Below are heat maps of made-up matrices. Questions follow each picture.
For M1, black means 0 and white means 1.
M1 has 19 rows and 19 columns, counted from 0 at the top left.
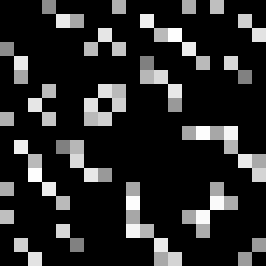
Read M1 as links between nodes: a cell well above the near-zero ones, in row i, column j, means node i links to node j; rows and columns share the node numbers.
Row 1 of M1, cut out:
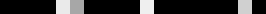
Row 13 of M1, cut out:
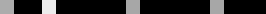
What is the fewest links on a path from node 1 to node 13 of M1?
4
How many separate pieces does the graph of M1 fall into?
1
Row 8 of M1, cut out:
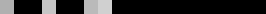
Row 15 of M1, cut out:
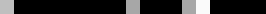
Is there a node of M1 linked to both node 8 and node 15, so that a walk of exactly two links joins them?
yes
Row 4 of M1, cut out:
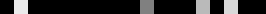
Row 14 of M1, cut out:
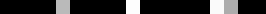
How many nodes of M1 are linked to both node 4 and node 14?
1
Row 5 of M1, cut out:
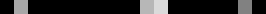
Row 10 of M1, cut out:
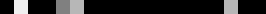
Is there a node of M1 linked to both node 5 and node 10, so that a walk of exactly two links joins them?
yes
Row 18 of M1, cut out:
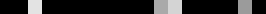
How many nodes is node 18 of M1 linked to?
4
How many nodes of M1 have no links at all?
0
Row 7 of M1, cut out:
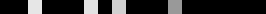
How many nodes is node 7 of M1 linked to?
4
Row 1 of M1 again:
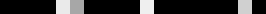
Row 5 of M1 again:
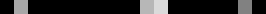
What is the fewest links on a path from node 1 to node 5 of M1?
1
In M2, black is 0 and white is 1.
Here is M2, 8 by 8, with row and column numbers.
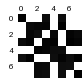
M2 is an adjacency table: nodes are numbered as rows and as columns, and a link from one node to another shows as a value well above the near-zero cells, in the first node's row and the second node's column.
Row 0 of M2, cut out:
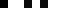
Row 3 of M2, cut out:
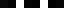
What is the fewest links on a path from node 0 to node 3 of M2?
2
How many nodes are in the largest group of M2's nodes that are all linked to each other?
5
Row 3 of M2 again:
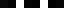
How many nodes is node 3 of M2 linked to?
2
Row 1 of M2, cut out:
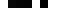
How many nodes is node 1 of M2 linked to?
4
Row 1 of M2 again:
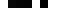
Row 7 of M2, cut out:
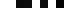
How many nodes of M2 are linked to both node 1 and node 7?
3
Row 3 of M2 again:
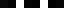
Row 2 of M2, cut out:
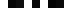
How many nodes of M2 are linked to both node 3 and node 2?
1
